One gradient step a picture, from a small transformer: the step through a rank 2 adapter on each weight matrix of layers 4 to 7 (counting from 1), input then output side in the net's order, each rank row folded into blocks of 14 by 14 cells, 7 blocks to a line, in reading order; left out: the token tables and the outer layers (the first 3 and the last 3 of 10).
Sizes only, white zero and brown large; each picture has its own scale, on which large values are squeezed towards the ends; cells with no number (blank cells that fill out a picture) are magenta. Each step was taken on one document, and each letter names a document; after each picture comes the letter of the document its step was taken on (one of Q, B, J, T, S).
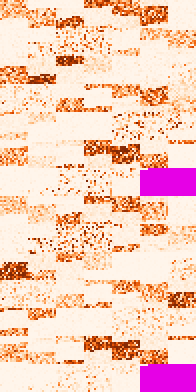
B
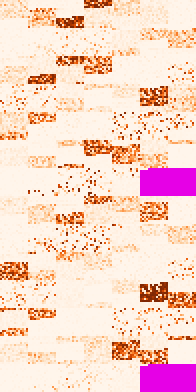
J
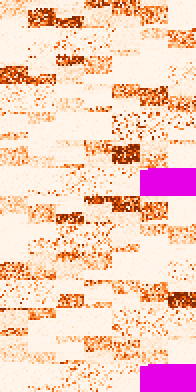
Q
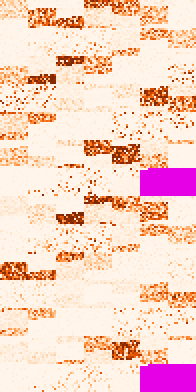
J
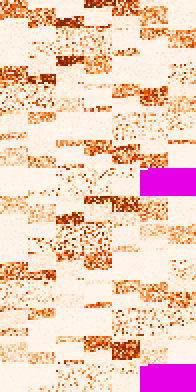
B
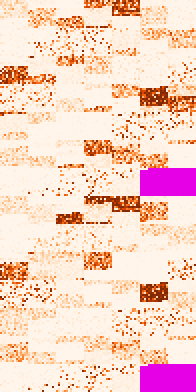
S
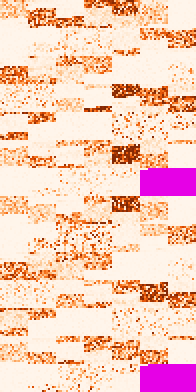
Q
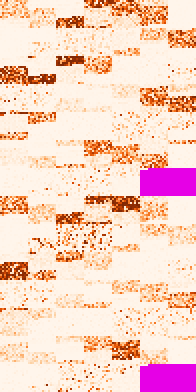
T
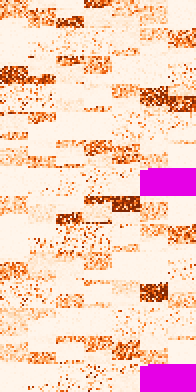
S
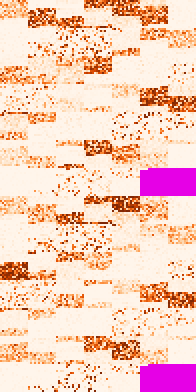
J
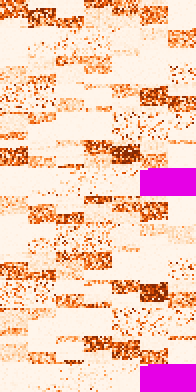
Q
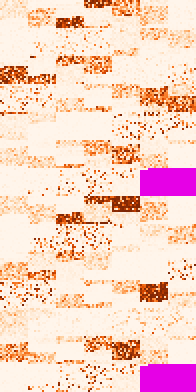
S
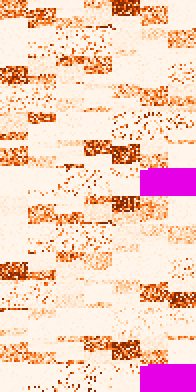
J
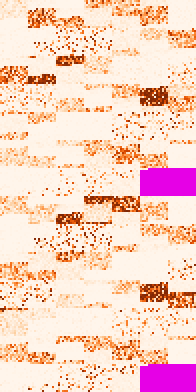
S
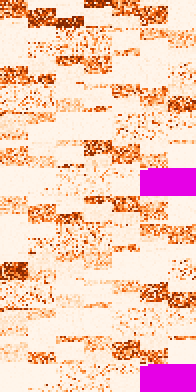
B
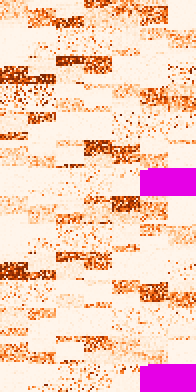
T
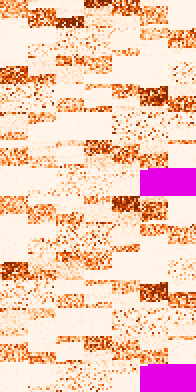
Q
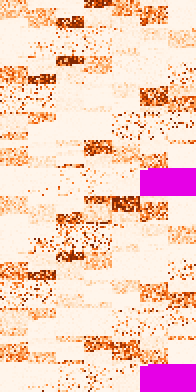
S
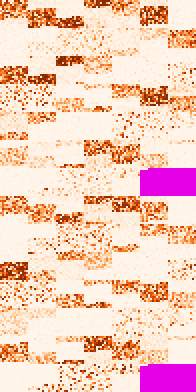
T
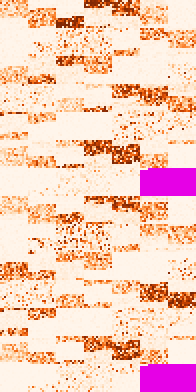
B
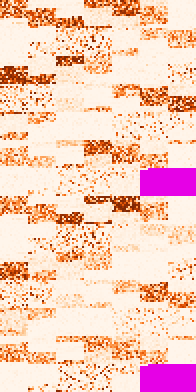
S
